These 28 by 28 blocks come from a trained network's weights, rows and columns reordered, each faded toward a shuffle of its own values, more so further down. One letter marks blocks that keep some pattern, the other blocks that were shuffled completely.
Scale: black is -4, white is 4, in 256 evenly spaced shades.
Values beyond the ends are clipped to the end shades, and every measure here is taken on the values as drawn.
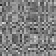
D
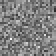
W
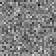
W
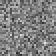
W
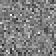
W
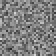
W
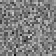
W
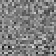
D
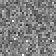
W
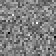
W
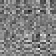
D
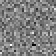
D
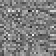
D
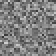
D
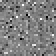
W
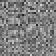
D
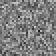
W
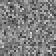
W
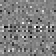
D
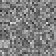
D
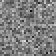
W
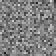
W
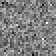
W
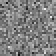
W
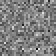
D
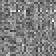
D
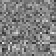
D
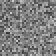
W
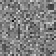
D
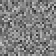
D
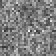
D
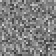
W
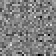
D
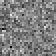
D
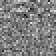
D
